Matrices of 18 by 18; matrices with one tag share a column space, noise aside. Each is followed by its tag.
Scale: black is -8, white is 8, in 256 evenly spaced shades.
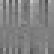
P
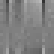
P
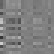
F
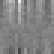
P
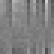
P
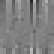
P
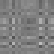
F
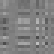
F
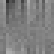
P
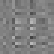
F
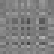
F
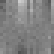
P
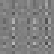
F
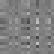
F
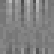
P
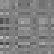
F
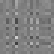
F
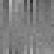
P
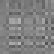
F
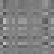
F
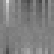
P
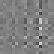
F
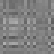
F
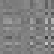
F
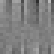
P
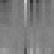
P
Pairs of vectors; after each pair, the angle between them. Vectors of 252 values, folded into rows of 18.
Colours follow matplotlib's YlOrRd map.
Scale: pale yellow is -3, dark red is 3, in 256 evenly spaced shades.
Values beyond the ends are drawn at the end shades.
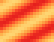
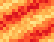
nearly parallel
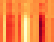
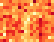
partly aligned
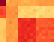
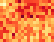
partly opposed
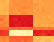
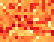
partly aligned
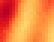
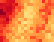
nearly parallel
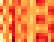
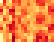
nearly parallel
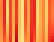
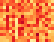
partly opposed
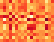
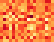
nearly opposite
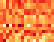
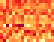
nearly parallel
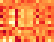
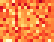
partly aligned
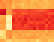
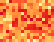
partly aligned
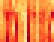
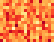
partly aligned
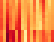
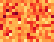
orthogonal
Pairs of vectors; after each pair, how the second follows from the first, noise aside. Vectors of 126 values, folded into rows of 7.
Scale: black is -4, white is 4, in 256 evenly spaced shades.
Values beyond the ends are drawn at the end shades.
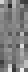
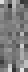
copied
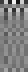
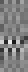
wrapped around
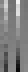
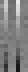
copied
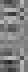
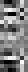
scaled up
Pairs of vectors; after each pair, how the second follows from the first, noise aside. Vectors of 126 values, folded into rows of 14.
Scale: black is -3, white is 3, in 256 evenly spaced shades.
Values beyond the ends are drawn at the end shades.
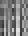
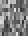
shuffled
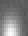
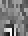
sign-scrambled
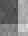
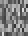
shuffled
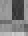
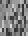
shuffled
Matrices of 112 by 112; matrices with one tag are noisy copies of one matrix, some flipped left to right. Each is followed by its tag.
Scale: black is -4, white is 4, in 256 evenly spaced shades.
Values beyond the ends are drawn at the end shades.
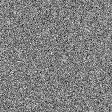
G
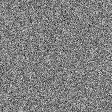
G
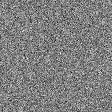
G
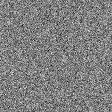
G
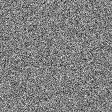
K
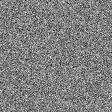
K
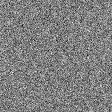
G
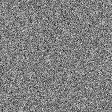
G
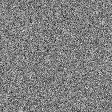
G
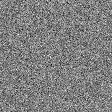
K
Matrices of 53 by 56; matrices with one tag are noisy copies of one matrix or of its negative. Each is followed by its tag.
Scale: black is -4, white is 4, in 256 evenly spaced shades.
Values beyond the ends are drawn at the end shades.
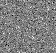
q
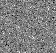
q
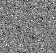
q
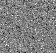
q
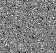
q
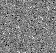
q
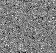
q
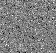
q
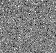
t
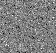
q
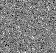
q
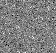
q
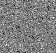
q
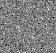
q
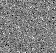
q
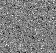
q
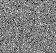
t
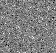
q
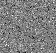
q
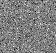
t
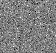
t
